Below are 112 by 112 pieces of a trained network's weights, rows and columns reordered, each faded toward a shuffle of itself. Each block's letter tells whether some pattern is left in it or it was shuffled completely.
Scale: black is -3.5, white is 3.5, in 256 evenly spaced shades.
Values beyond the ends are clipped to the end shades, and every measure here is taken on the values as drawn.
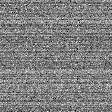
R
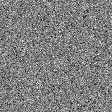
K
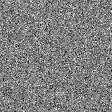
K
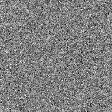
R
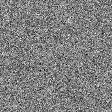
K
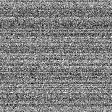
R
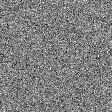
K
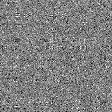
R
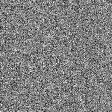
R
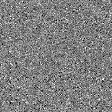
R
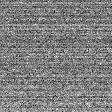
R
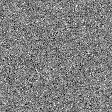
K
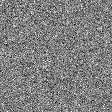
K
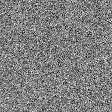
K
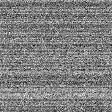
R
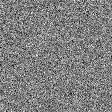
K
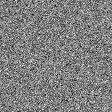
K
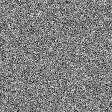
K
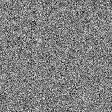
R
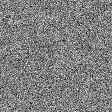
K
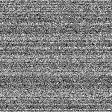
R
